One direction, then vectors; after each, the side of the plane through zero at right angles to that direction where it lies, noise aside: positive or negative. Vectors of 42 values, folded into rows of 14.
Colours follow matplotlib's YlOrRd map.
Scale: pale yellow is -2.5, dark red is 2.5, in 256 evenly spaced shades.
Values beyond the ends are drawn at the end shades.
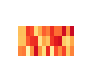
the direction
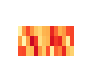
positive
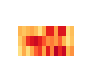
positive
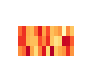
negative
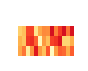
positive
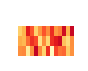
positive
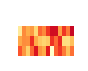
positive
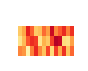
positive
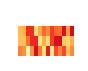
positive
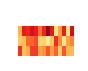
positive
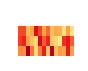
negative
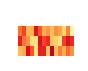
negative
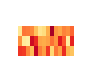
positive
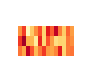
negative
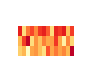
positive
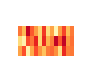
positive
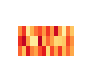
negative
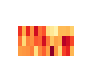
negative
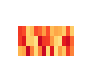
negative
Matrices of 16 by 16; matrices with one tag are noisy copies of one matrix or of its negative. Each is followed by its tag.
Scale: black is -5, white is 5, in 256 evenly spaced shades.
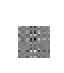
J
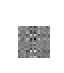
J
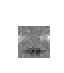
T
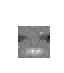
T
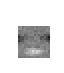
T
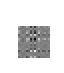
J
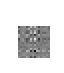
J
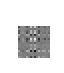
J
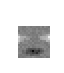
T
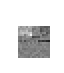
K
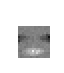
T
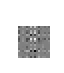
J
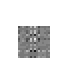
J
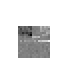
K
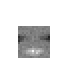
T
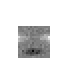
T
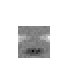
T
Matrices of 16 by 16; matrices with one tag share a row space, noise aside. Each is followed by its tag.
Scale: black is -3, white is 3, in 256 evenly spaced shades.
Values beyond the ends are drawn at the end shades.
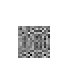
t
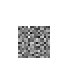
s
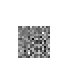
t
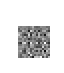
t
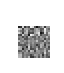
s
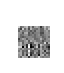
s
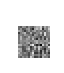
t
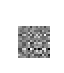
t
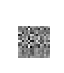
s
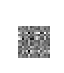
s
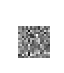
s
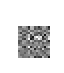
t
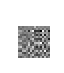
t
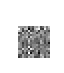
s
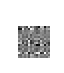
s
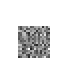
t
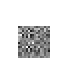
s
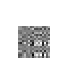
t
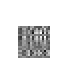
t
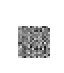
t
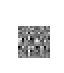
s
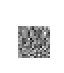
t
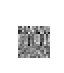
s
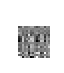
s
